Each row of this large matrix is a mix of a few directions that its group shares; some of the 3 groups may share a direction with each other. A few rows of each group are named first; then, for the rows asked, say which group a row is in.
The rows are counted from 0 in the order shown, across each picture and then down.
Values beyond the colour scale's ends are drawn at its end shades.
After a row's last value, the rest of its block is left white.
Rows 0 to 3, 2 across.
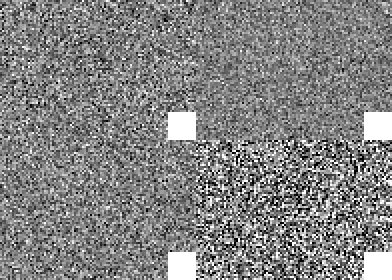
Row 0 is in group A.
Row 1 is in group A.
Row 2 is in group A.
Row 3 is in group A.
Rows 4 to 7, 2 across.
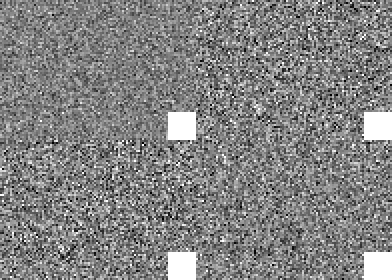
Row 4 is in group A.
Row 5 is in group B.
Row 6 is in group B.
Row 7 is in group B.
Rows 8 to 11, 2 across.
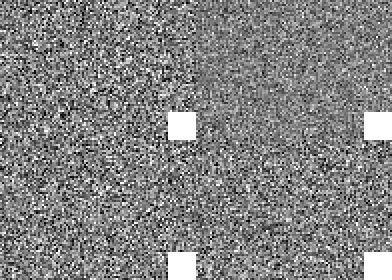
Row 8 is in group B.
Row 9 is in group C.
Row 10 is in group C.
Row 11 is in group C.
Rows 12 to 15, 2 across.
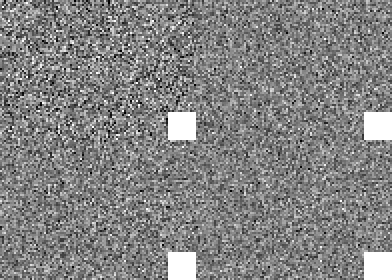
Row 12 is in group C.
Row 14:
B
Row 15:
B
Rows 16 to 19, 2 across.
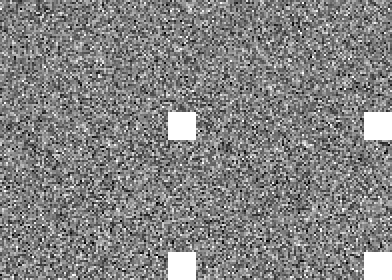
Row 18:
A
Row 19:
A
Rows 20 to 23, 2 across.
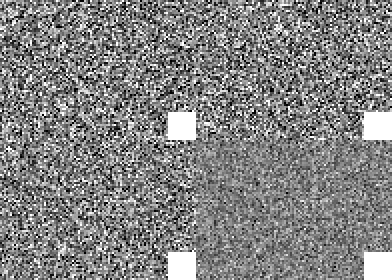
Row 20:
B
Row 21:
C
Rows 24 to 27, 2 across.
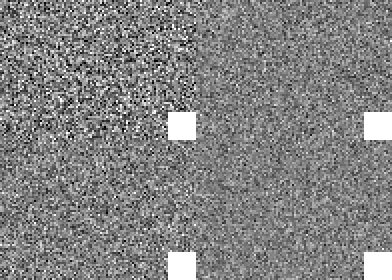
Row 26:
C
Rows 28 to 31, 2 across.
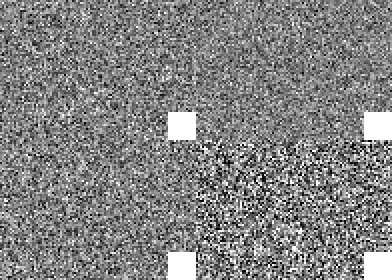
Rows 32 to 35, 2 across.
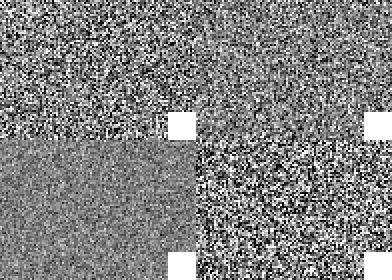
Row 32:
C
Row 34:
B
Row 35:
B
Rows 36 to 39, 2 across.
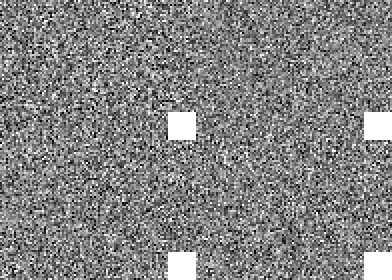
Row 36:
A
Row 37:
A
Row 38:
C
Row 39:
B
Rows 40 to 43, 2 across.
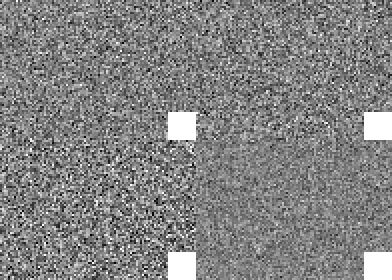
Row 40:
C
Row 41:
C
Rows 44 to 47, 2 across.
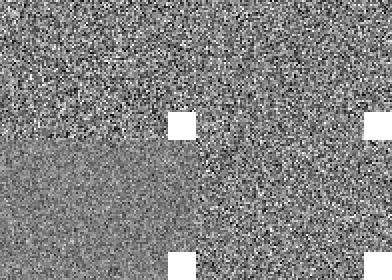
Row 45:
A
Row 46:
A
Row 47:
C
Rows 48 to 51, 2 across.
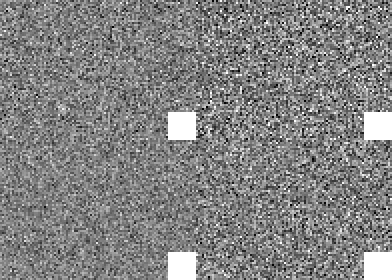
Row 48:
B
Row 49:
C
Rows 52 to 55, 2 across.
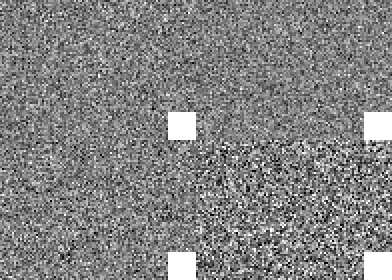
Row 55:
C
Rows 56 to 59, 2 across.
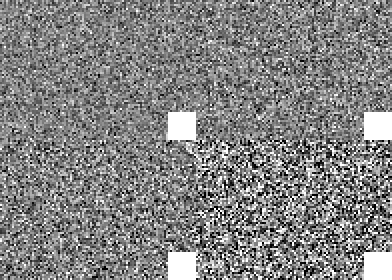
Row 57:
B
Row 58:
A
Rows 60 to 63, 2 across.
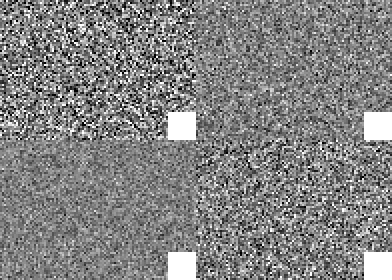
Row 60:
C
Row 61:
C
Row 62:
B
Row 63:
B
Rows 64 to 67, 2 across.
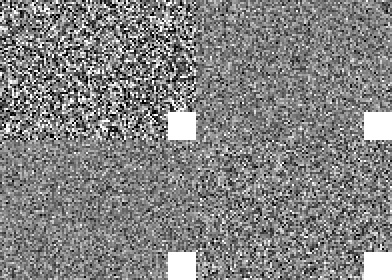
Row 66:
C
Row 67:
B
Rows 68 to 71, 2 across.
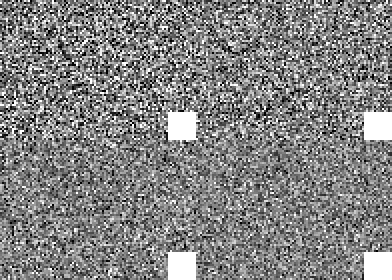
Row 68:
C
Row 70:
A
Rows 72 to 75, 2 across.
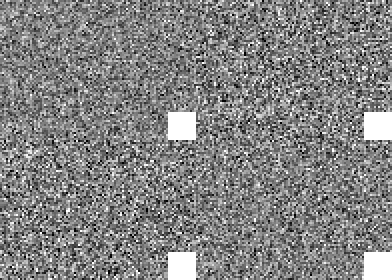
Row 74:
C
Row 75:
A
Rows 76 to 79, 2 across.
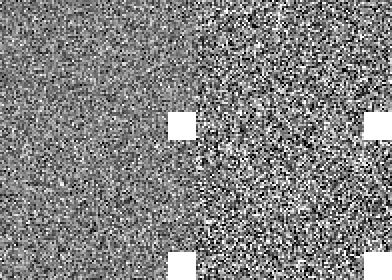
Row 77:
B
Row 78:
B
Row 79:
A
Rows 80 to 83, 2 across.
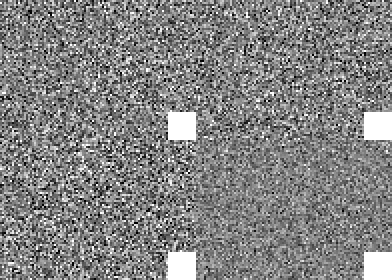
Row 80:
B
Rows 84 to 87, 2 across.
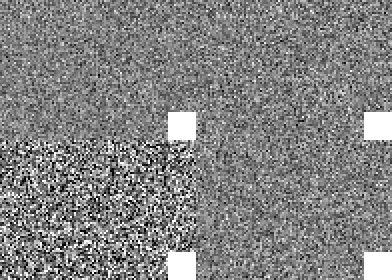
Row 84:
A
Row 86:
C
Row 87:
B
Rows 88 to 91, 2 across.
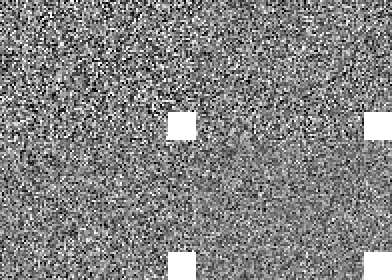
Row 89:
C
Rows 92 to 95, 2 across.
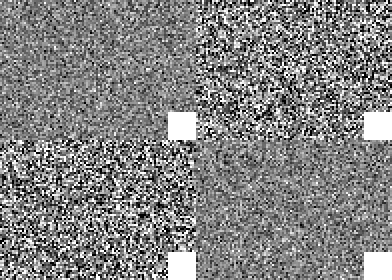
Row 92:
A
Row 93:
B
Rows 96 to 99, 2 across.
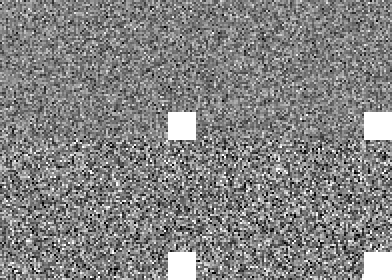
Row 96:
C
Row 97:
B
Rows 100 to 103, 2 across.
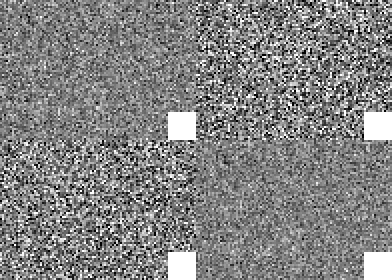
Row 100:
B
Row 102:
A
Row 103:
B
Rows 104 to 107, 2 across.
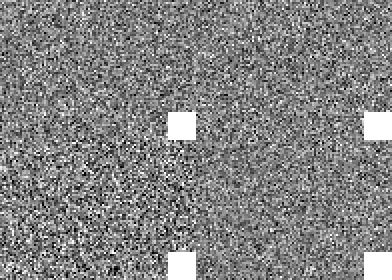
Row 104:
B
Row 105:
C
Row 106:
A
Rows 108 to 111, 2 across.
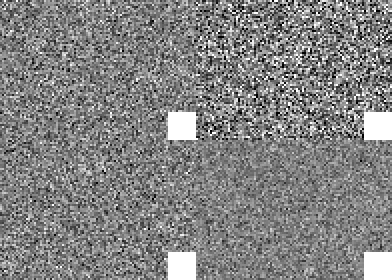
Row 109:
A
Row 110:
C
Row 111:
A
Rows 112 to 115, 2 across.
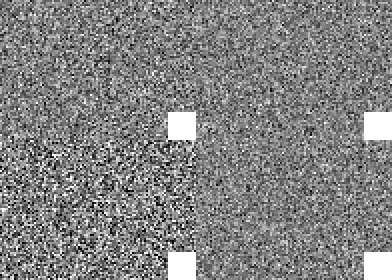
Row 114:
A
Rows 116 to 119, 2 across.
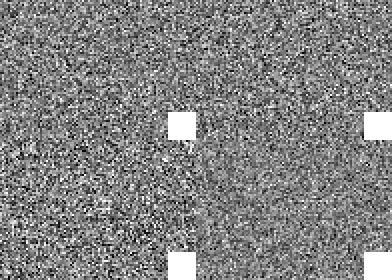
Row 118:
A
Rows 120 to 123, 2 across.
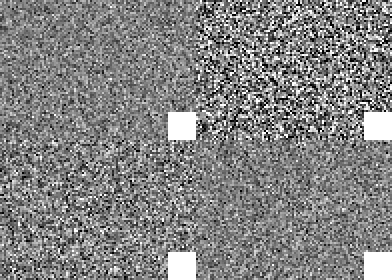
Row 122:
B
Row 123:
A
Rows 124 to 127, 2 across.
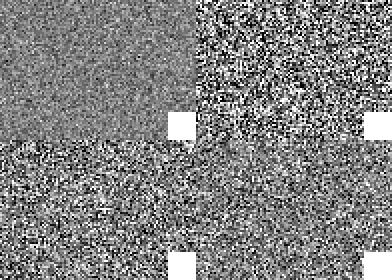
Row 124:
A
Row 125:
B
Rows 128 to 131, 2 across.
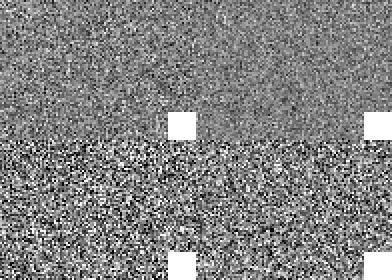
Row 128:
C
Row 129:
B
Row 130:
A
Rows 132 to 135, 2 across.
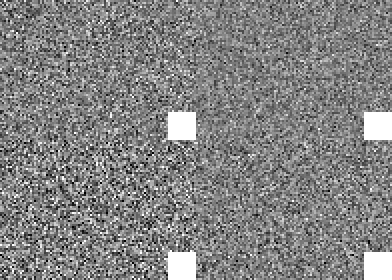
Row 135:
A
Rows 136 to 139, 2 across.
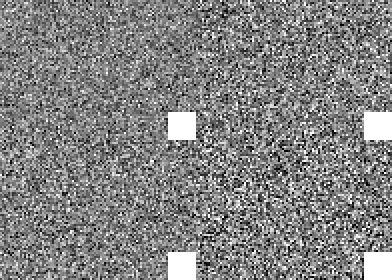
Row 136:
C
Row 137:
C
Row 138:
C
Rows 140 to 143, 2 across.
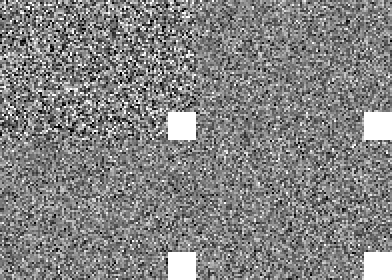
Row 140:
C
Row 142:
C
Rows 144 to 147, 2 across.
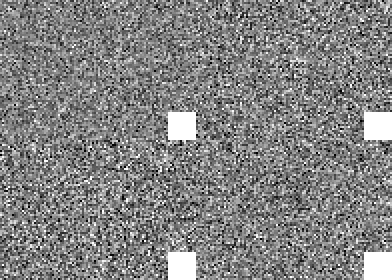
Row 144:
B
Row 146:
A
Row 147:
A
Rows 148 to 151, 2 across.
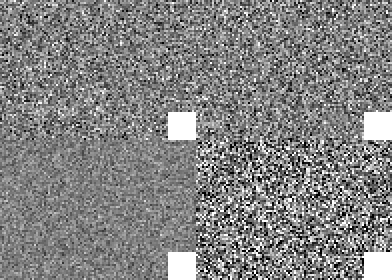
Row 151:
C
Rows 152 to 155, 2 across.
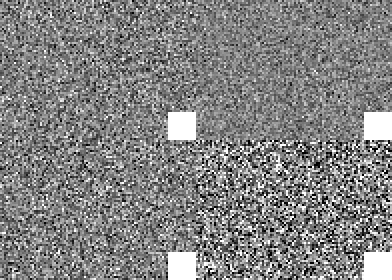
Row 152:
B
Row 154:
C
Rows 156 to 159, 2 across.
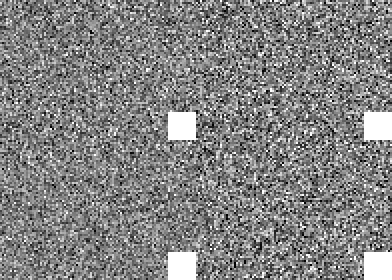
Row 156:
A
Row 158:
B
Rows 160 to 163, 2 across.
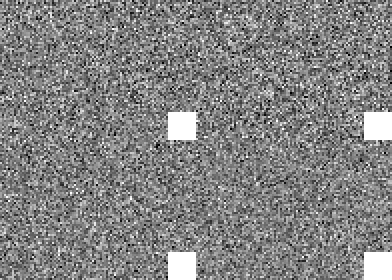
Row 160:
B
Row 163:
A
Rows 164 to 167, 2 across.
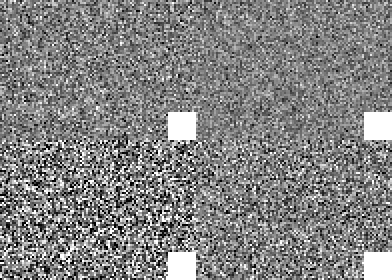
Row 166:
B
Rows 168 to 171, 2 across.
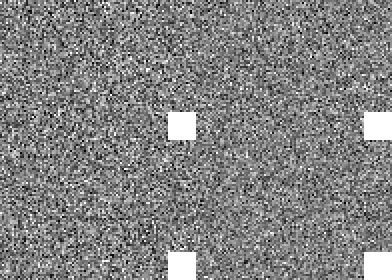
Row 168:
A
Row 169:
C
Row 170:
A
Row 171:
B
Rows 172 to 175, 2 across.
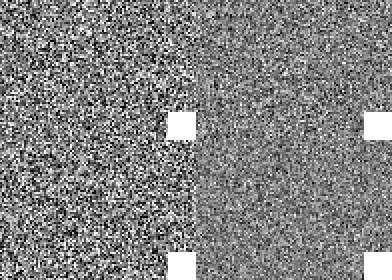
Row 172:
C
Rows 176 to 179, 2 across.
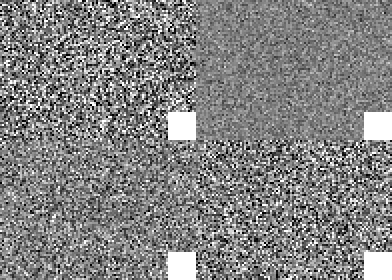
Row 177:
A
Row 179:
A
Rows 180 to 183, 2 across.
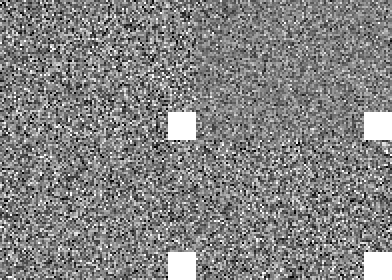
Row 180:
C
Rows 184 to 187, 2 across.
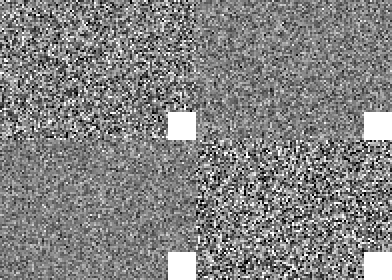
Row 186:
A
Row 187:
B
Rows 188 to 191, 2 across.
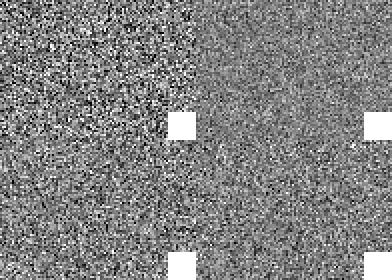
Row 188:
C
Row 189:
B
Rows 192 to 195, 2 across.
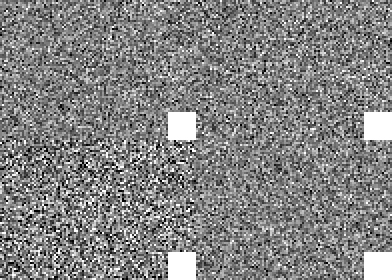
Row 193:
C
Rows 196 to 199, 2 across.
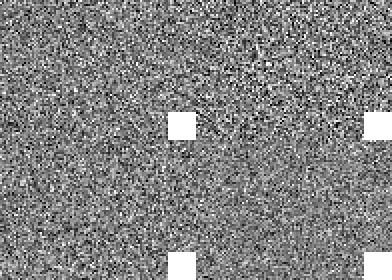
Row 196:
C
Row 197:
C
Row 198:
C
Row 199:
B
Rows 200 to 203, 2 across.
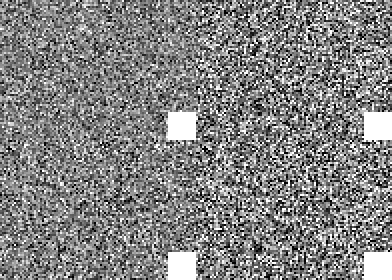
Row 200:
C
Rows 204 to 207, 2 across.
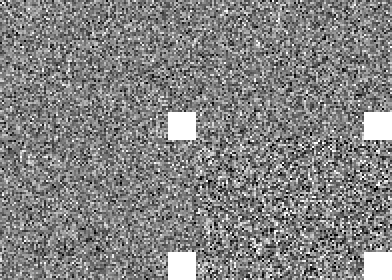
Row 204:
C
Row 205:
B
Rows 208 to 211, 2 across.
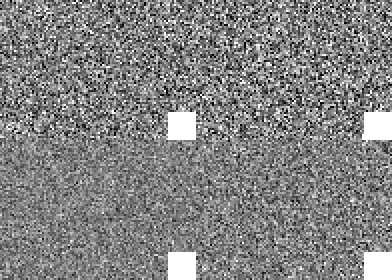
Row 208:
A
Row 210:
A
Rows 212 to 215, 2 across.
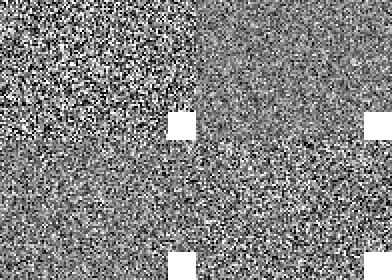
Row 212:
C
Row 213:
A
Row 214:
A
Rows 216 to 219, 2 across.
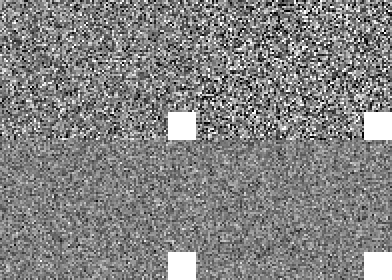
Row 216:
A
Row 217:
C
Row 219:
B
